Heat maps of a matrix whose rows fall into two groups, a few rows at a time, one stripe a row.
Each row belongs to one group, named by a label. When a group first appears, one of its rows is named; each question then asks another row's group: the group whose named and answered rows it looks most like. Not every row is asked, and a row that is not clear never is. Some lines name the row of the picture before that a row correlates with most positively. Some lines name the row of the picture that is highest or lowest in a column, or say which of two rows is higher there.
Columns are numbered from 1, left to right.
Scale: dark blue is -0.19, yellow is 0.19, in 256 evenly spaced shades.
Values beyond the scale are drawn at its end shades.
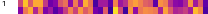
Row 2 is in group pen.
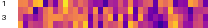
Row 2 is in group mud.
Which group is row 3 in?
mud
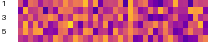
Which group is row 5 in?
pen
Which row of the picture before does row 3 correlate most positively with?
4
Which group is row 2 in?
pen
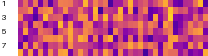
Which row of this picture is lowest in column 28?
2
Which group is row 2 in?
mud
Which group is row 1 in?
pen
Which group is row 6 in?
mud
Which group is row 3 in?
mud
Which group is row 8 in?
mud
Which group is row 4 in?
pen
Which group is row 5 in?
pen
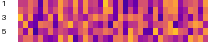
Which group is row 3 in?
mud
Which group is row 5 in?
mud
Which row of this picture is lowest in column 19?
4
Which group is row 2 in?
mud
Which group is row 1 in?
mud
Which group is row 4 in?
pen
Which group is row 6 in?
pen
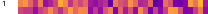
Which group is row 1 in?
pen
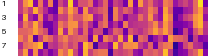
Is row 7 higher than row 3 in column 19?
Yes
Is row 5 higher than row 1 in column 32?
No
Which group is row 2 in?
pen
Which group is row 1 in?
pen
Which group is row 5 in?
pen
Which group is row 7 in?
pen
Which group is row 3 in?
pen
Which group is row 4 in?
pen
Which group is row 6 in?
mud
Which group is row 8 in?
pen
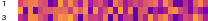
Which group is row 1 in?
pen
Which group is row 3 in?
pen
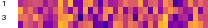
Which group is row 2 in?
mud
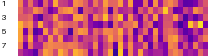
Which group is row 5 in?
mud
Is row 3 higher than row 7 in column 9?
No
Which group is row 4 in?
pen
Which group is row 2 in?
pen
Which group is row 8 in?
mud
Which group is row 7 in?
mud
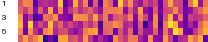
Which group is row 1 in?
mud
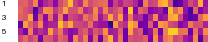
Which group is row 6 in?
mud
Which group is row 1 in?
pen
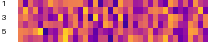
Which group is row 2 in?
pen
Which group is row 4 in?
mud
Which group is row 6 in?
pen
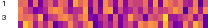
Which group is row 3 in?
pen
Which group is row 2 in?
mud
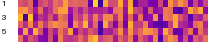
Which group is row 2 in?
pen
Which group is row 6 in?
mud
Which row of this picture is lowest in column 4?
1
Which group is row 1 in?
mud
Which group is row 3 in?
mud
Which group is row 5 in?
pen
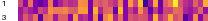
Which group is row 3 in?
mud
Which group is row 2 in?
mud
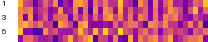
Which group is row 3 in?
mud
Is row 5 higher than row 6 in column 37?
No
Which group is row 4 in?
pen
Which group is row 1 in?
mud
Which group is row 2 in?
mud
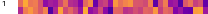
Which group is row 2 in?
pen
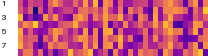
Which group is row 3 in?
mud
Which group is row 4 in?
pen
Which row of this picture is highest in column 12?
4
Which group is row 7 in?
mud
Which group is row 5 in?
mud
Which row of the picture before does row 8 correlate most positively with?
1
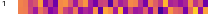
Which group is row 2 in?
mud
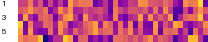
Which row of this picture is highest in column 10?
6
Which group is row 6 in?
pen
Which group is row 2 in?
pen
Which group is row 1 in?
pen
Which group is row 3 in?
pen
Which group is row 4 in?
mud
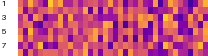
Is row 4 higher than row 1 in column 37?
No
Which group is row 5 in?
mud
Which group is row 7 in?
pen
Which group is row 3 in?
pen
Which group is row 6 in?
mud
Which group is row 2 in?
mud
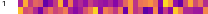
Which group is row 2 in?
mud
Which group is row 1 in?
pen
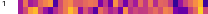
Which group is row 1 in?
pen
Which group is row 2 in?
pen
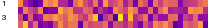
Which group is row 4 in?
pen
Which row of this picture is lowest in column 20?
3
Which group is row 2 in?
pen
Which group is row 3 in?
mud
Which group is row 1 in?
mud
